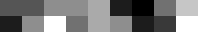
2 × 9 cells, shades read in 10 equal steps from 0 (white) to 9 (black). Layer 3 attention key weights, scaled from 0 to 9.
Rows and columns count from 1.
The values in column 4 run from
4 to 5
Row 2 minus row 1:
2 -2 -4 1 0 -4 -1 2 -2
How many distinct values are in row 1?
7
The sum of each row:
47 39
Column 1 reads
6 8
